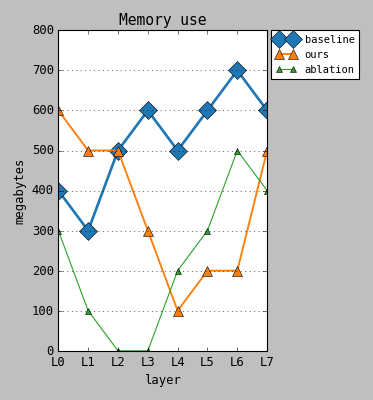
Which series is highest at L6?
baseline
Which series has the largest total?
baseline
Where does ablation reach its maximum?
L6
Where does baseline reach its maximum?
L6
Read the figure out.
Title: Memory use
x-axis: layer, ticks L0 L1 L2 L3 L4 L5 L6 L7
y-axis: megabytes, ticks 0 100 200 300 400 500 600 700 800
Legend: baseline, ours, ablation
Values:
baseline: 400 300 500 600 500 600 700 600
ours: 600 500 500 300 100 200 200 500
ablation: 300 100 0 0 200 300 500 400
